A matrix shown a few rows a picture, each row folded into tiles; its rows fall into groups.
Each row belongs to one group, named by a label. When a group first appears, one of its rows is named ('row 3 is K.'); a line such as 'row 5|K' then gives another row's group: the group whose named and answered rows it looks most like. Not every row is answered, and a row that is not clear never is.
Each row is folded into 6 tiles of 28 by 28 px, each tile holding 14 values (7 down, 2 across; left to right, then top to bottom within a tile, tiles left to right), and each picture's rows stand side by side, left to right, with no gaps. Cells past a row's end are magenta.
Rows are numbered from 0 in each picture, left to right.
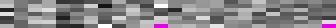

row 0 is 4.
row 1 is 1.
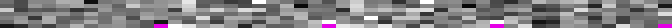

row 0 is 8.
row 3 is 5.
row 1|1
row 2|1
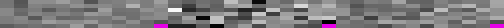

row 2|8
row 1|8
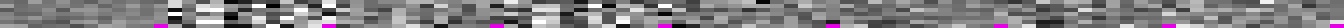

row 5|5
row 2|5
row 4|8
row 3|4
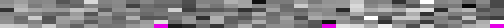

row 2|1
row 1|8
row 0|1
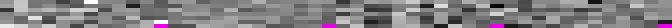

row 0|1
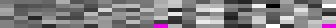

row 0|8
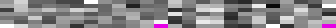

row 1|4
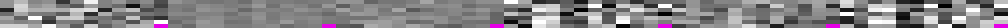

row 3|4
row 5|4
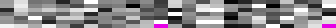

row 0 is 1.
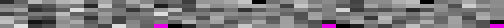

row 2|8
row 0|5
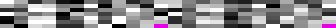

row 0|4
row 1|4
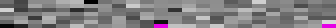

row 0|8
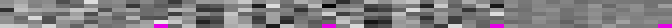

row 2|5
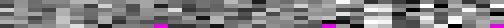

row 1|8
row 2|4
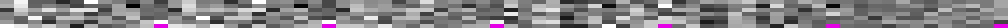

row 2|1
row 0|1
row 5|8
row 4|5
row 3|4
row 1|1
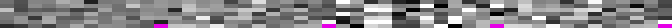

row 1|1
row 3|1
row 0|8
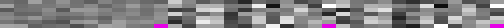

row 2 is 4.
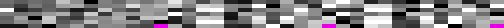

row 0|8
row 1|4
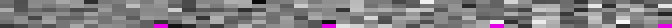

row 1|8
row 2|1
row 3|4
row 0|8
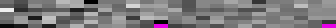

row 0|8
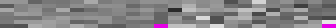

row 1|1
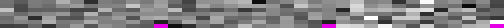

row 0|8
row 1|8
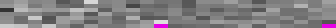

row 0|1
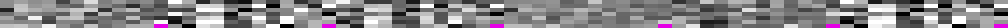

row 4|5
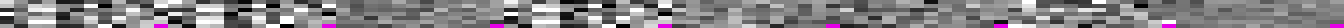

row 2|8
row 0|4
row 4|5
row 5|8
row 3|4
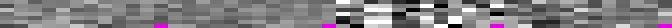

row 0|5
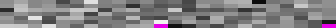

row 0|1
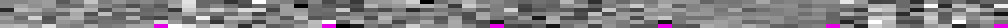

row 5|4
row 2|8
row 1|1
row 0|1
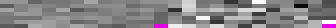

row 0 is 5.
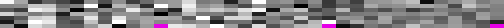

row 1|1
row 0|4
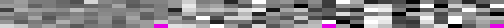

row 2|4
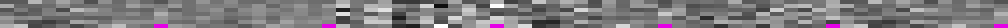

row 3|5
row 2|4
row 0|5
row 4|8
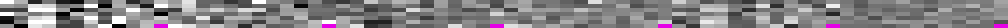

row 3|1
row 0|4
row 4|4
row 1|1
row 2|5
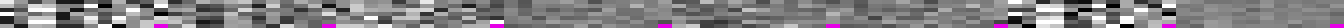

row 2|1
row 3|8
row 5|8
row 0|4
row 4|5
